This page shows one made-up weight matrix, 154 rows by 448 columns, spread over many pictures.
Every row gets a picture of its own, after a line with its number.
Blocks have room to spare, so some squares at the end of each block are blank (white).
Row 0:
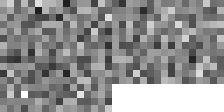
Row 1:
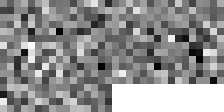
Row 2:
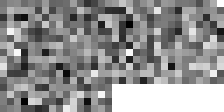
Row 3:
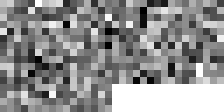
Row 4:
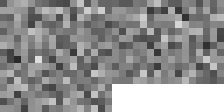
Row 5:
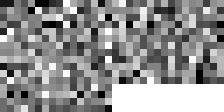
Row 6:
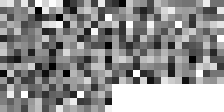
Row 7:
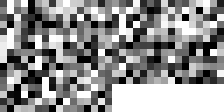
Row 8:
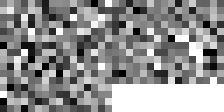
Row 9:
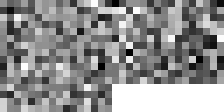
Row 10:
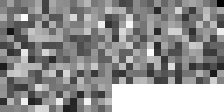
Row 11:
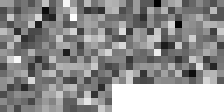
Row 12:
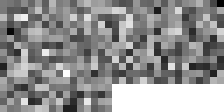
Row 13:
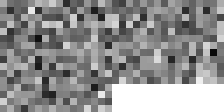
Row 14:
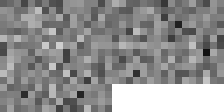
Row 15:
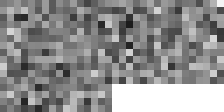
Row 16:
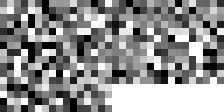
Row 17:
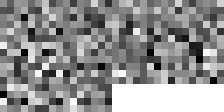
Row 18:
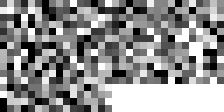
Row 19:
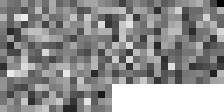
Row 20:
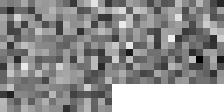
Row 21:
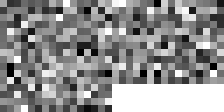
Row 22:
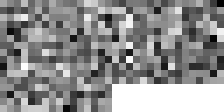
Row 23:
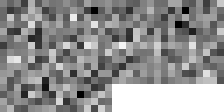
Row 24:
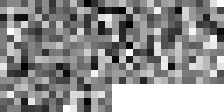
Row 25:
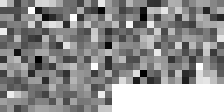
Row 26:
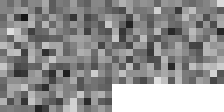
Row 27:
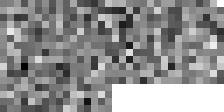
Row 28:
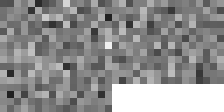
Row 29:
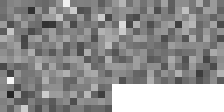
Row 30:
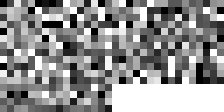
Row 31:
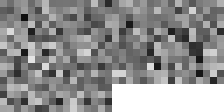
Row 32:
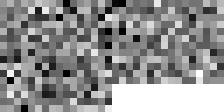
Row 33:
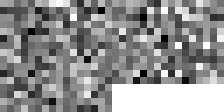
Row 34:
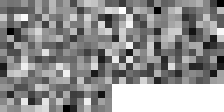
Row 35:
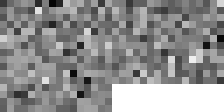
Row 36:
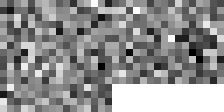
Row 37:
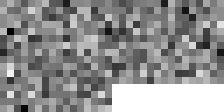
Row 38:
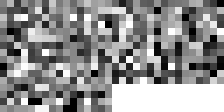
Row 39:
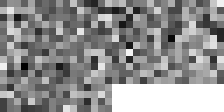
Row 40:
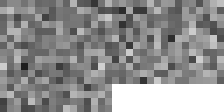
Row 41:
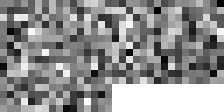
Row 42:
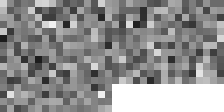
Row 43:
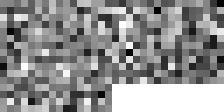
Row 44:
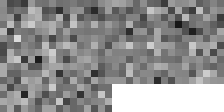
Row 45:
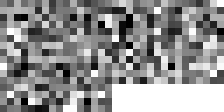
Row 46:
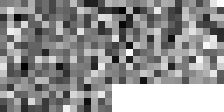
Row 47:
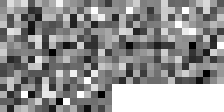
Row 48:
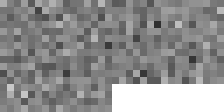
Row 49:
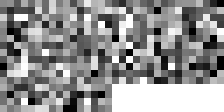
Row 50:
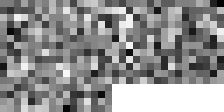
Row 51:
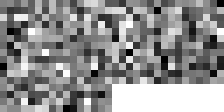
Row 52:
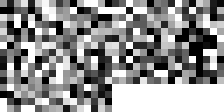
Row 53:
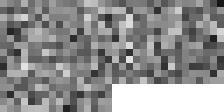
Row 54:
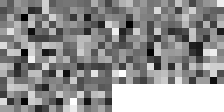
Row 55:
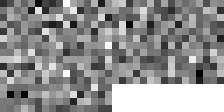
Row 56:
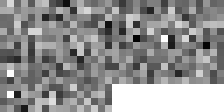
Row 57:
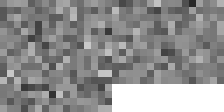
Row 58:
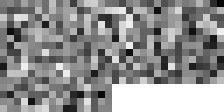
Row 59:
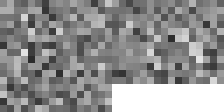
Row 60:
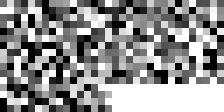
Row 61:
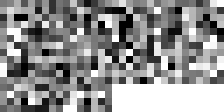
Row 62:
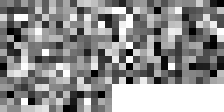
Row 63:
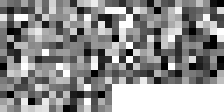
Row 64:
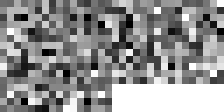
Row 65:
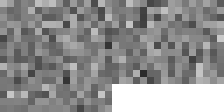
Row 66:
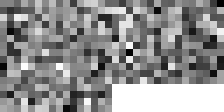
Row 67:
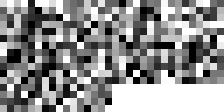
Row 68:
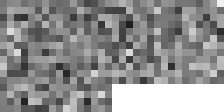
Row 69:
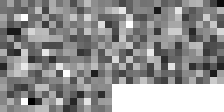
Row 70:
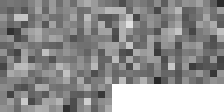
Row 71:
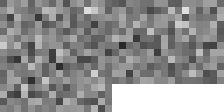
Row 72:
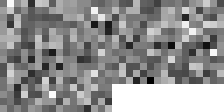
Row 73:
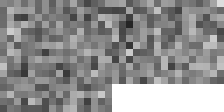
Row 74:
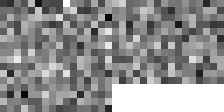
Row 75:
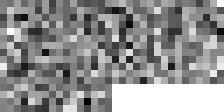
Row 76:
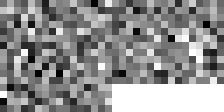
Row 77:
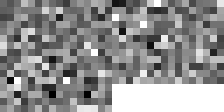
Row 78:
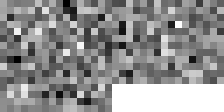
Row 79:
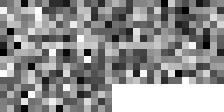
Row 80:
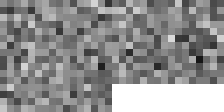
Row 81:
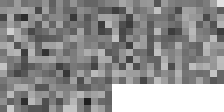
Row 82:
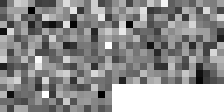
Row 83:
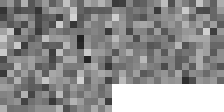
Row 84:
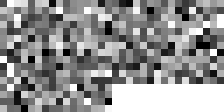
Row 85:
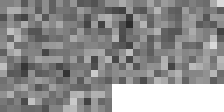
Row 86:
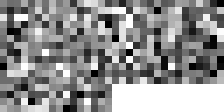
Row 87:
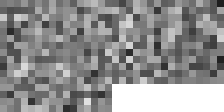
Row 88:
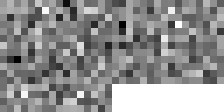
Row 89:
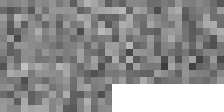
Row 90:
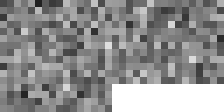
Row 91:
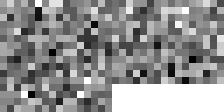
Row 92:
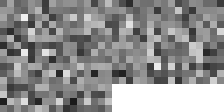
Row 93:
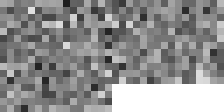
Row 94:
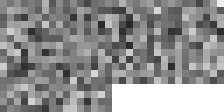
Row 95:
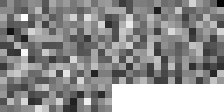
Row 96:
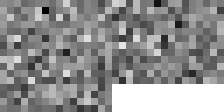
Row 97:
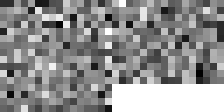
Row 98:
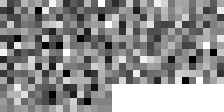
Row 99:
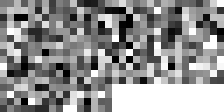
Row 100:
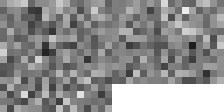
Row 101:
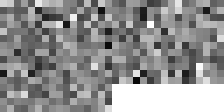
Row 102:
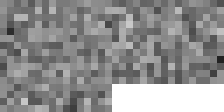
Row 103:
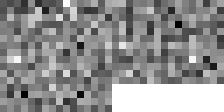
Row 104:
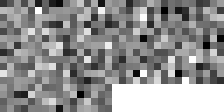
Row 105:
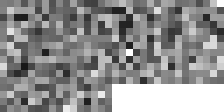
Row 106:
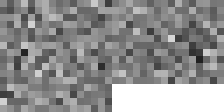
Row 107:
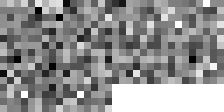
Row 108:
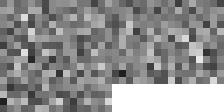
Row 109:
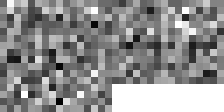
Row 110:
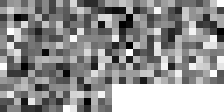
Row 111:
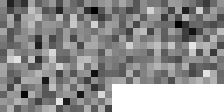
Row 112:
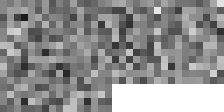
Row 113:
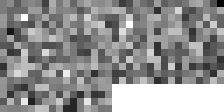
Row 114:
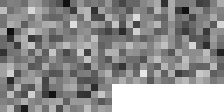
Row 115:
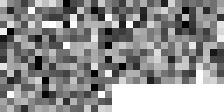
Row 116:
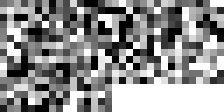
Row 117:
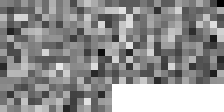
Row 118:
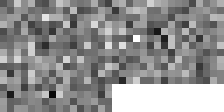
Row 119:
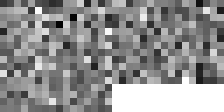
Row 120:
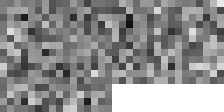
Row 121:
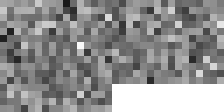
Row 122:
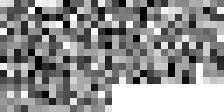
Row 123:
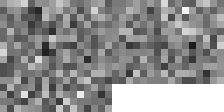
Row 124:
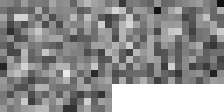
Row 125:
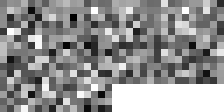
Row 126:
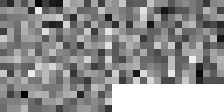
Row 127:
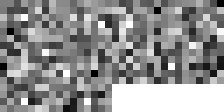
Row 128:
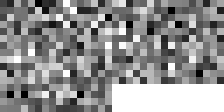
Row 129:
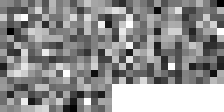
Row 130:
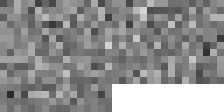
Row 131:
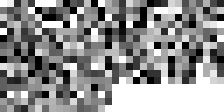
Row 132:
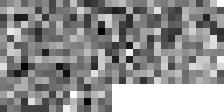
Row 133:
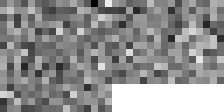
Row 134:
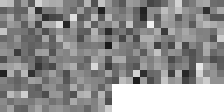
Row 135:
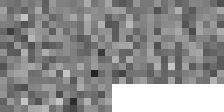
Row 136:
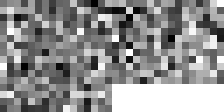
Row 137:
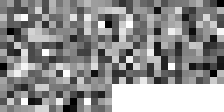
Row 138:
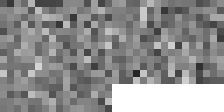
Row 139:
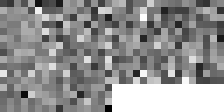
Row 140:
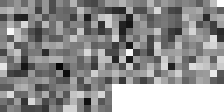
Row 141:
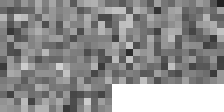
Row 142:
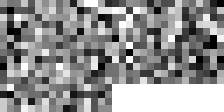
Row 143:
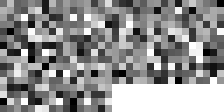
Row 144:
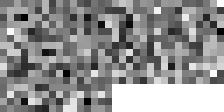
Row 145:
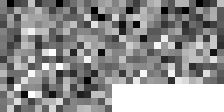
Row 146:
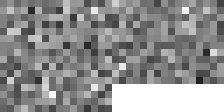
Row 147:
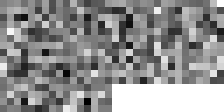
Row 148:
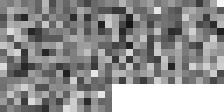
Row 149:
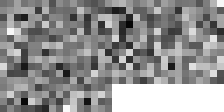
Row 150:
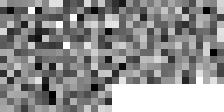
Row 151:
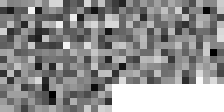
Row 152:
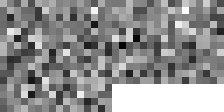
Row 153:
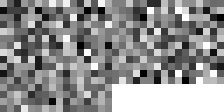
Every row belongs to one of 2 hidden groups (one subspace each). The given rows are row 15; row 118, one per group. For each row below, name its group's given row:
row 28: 118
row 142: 15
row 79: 118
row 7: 118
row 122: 118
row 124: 15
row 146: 118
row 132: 15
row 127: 15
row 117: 15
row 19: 15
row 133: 15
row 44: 118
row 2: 15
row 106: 15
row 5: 118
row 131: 118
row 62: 15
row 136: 15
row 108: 15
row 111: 118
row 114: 118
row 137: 15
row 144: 15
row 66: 15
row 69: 15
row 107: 118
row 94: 15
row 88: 118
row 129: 15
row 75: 15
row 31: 15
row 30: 118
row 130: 118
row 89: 15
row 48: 118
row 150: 118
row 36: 15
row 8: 15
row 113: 15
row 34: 15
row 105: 15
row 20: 15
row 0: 118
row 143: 15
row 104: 118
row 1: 15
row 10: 15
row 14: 118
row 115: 118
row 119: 118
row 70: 15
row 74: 118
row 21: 118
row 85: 15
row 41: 15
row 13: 118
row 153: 118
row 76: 15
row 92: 15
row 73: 15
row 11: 118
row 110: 15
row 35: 118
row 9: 15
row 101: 118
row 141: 15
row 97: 118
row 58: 15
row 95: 15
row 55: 118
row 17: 15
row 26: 15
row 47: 118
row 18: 15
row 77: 118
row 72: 118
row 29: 118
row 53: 15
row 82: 118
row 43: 15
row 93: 118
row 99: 15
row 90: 118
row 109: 118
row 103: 118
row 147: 15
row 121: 118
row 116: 15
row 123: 118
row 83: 118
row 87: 15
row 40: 15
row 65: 118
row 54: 15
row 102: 15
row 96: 118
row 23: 118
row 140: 15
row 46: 15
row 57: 118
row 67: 118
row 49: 15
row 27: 15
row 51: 15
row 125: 118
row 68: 15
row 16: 15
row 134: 118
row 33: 118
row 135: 15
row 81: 15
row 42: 118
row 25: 118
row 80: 15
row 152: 118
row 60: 15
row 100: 118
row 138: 118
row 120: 15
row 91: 118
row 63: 15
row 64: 15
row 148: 15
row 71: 118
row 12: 15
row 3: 118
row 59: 15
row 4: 118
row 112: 15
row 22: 15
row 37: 118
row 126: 118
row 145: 118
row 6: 118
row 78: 118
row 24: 15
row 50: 15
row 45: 15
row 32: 118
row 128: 118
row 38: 15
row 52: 15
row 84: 118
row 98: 118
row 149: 15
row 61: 15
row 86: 15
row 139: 118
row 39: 15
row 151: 118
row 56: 118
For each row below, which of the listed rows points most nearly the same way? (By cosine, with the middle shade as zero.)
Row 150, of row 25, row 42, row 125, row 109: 25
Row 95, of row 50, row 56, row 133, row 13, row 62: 62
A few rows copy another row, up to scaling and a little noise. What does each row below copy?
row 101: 134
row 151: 150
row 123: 100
